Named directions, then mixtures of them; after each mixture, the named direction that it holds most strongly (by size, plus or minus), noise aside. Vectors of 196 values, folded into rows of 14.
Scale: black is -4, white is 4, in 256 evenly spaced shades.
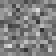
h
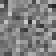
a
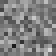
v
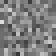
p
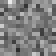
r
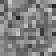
r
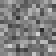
h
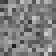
v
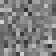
p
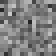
a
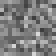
v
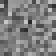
a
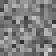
v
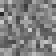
v
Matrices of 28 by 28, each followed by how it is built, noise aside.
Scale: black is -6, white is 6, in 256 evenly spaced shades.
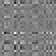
low rank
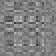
low rank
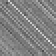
Toeplitz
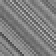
Toeplitz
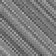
Toeplitz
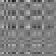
low rank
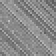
Toeplitz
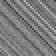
Toeplitz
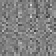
low rank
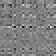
low rank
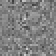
low rank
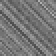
Toeplitz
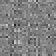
low rank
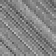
Toeplitz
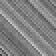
Toeplitz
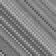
Toeplitz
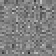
low rank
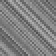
Toeplitz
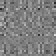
low rank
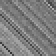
Toeplitz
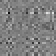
low rank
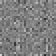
low rank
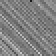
Toeplitz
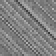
Toeplitz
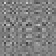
low rank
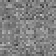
low rank
